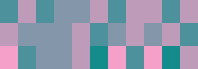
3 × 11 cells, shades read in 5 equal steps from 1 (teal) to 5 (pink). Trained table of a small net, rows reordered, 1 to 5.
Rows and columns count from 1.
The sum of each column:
11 9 8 9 11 7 10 10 12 7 10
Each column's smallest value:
2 2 2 3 3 1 2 2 3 1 2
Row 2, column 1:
4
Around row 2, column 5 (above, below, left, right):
3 4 3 2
